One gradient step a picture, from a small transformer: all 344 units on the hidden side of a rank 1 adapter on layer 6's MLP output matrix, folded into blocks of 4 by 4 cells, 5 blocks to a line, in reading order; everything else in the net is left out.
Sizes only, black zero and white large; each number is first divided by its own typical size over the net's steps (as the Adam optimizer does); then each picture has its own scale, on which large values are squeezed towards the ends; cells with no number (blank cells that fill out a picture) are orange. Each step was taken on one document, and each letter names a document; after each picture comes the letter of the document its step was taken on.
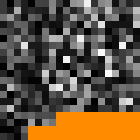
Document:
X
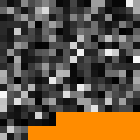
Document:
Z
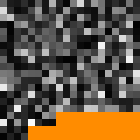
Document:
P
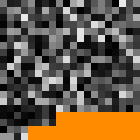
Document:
Z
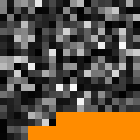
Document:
X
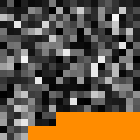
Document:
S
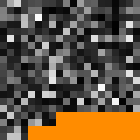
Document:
P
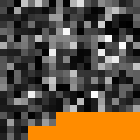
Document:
X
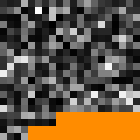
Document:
X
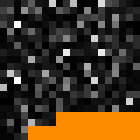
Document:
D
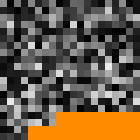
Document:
S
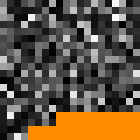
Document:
P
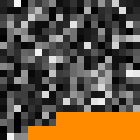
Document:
P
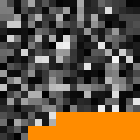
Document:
S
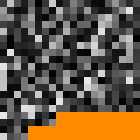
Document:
P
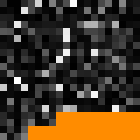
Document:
D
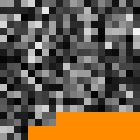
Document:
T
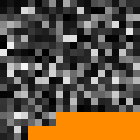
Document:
S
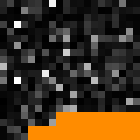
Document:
D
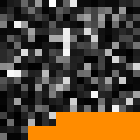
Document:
D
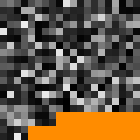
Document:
S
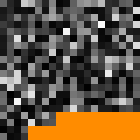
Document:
X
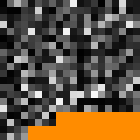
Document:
P
